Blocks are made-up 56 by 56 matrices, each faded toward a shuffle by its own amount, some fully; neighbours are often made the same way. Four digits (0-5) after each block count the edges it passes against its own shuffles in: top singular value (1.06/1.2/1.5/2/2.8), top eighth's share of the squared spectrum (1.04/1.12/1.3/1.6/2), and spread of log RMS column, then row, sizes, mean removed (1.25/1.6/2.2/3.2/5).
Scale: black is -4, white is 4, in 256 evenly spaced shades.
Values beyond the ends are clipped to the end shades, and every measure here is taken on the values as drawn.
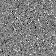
0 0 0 0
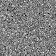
0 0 0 0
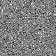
0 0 0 0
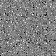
3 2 0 0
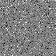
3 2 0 0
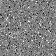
2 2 0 0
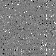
3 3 1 1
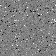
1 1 0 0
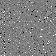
2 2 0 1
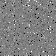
2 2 0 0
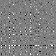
4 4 2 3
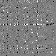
4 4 2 2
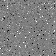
1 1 0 0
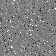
0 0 0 0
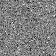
1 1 0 0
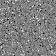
0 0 0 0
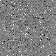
3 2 1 0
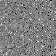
3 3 1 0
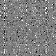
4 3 2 1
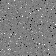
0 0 0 0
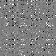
4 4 2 2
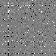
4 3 1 1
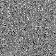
0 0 1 0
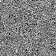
0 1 2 0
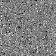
0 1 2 0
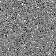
0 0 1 0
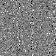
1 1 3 0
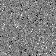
0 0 1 0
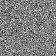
1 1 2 0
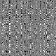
4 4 3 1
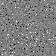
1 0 0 0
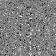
3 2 1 1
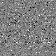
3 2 0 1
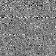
3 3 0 3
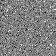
1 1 0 0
